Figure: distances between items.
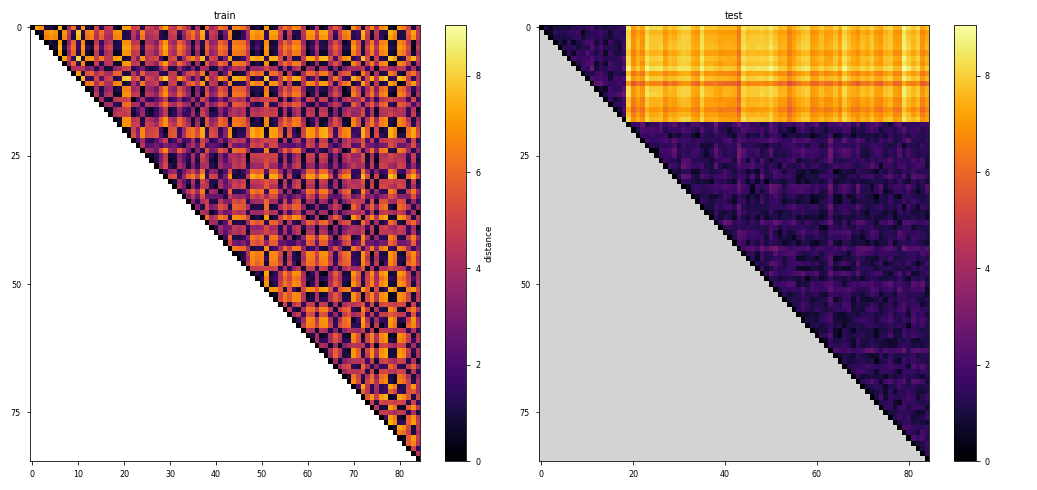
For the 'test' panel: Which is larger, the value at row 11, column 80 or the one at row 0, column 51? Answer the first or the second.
the second
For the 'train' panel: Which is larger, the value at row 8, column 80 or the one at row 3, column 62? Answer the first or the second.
the first
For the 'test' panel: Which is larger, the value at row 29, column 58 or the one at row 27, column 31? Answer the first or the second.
the second
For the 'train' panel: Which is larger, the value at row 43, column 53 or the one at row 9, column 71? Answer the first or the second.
the first
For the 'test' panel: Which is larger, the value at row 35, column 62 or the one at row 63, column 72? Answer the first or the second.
the second
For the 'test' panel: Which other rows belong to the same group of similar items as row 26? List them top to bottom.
19, 20, 21, 22, 23, 24, 25, 27, 28, 29, 30, 31, 32, 33, 34, 35, 36, 37, 38, 39, 40, 41, 42, 43, 44, 45, 46, 47, 48, 49, 50, 51, 52, 53, 54, 55, 56, 57, 58, 59, 60, 61, 62, 63, 64, 65, 66, 67, 68, 69, 70, 71, 72, 73, 74, 75, 76, 77, 78, 79, 80, 81, 82, 83, 84
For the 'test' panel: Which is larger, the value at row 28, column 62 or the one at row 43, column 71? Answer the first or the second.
the second
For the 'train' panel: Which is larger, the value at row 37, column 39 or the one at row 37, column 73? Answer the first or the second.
the second
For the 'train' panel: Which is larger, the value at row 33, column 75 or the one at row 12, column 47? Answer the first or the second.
the second
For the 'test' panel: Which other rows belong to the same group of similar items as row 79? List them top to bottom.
19, 20, 21, 22, 23, 24, 25, 26, 27, 28, 29, 30, 31, 32, 33, 34, 35, 36, 37, 38, 39, 40, 41, 42, 43, 44, 45, 46, 47, 48, 49, 50, 51, 52, 53, 54, 55, 56, 57, 58, 59, 60, 61, 62, 63, 64, 65, 66, 67, 68, 69, 70, 71, 72, 73, 74, 75, 76, 77, 78, 80, 81, 82, 83, 84
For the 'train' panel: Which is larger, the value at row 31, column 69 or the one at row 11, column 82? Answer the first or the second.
the second
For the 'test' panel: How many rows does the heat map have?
85
